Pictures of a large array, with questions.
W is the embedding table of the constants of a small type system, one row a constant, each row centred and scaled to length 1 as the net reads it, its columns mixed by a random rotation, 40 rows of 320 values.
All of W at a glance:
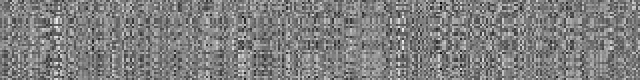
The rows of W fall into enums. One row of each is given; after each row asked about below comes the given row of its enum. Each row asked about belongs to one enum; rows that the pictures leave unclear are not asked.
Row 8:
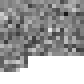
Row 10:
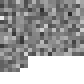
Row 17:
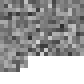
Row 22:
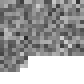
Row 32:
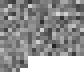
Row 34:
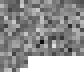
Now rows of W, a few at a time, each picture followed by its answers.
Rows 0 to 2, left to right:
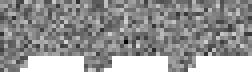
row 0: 22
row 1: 34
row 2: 17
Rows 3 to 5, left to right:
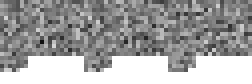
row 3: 34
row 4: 34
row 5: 17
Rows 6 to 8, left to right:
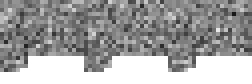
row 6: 8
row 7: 22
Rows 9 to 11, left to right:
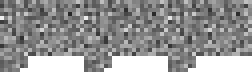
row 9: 10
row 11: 10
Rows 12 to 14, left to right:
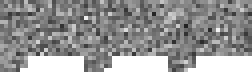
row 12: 17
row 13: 10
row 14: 8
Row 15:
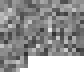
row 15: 8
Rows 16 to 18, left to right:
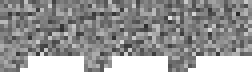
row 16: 17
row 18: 10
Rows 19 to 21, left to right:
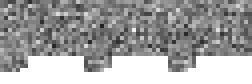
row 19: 32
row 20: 8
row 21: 8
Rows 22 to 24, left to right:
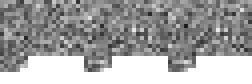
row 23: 8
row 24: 8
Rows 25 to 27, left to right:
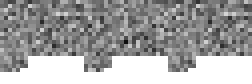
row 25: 32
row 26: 34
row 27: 32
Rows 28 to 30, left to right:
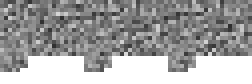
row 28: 32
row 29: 17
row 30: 17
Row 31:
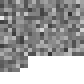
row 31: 10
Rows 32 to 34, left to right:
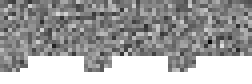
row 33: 17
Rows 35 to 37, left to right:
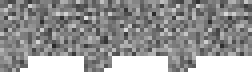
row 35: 32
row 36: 10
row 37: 32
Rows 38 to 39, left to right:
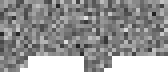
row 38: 22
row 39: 10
